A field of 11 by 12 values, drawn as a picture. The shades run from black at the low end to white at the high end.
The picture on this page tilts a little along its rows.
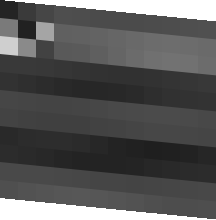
Odd patch: rougher, in the top left. Roughest part: top left. Grain: streaks across.
